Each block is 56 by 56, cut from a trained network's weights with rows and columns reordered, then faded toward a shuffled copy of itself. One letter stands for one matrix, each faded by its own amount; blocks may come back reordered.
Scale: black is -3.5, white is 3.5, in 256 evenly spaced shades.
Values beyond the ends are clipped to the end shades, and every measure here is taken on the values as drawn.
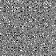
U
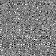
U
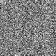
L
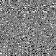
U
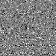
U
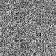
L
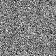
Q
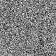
Q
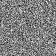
Q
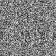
L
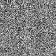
L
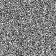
Q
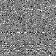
U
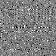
U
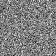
Q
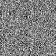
L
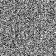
L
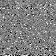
U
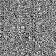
L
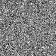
Q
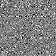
U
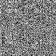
L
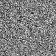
Q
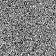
Q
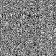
L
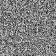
Q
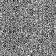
L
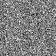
Q
